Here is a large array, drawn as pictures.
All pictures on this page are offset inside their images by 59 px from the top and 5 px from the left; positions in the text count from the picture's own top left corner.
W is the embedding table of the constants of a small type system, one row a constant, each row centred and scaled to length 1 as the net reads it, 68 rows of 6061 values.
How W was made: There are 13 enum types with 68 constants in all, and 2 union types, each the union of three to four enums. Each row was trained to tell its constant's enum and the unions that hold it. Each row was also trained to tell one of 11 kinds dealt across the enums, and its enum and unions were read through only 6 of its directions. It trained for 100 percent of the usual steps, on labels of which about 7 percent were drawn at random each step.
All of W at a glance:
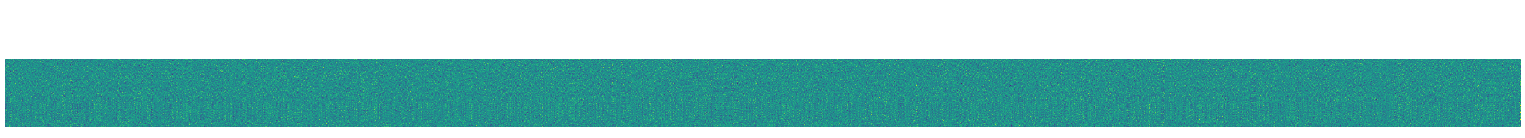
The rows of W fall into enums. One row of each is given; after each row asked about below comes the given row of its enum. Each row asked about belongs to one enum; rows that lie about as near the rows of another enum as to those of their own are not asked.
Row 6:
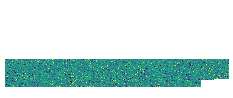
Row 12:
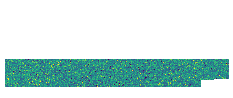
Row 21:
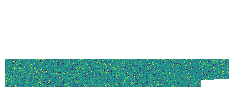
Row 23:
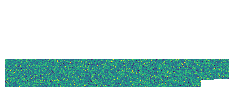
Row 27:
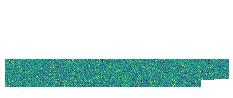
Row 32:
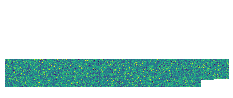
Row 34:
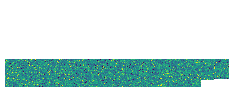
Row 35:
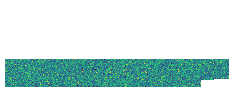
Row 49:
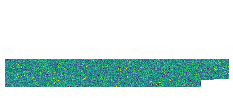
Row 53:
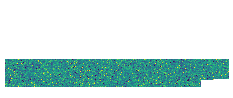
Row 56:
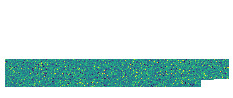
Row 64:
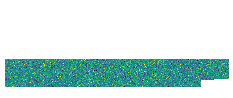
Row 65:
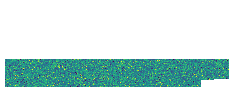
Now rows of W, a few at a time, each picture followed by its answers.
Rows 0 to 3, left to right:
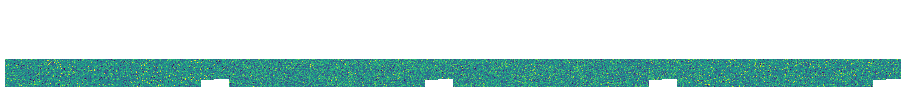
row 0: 56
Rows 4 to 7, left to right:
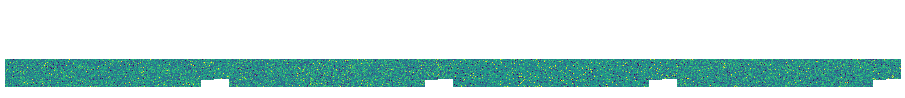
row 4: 23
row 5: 53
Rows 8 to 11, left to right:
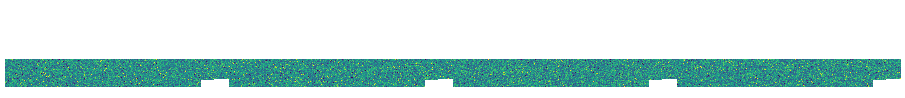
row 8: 64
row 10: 53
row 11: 12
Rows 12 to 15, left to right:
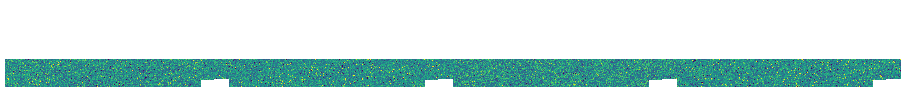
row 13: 23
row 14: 35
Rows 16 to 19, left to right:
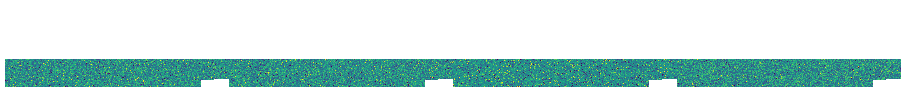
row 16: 53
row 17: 64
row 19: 35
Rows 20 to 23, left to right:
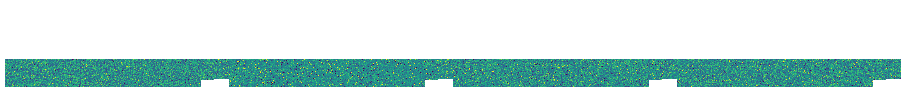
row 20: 6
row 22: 49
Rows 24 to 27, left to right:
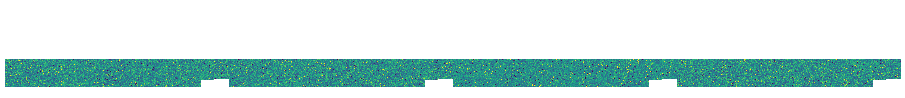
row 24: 56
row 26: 21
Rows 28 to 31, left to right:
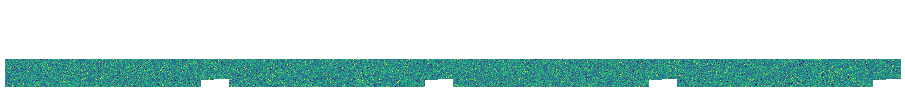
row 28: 6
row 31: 23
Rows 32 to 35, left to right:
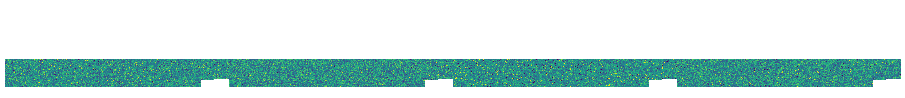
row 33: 12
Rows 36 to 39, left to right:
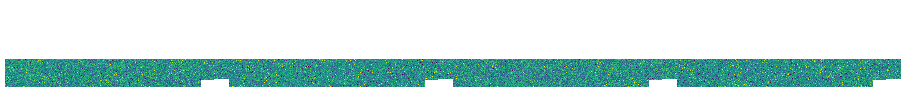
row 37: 65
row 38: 6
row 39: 6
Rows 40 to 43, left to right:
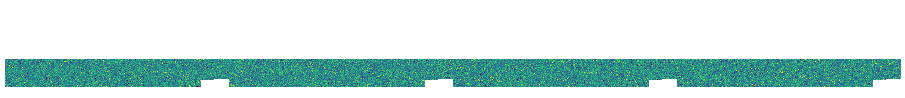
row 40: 53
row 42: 6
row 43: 35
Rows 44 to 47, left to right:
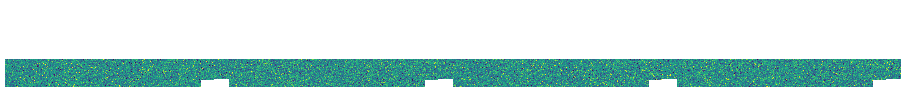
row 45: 49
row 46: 56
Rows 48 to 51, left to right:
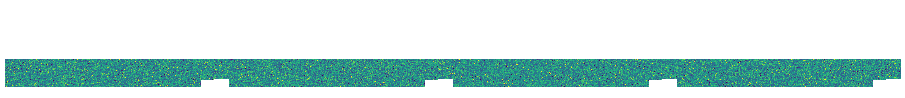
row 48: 56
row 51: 12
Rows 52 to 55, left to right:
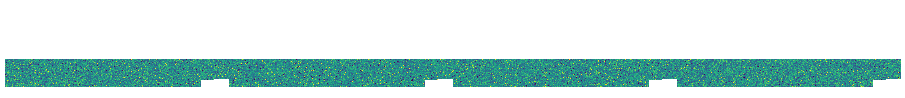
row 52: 56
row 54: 12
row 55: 53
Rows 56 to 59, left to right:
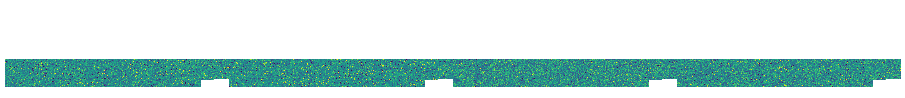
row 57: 34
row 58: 64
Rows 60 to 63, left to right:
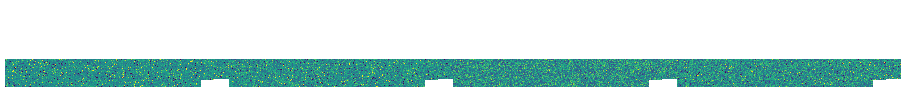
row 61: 49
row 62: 35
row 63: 12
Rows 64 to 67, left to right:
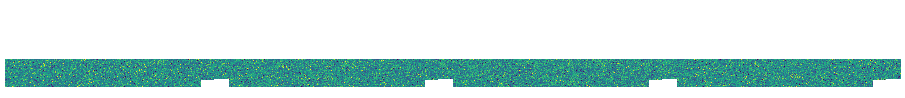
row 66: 35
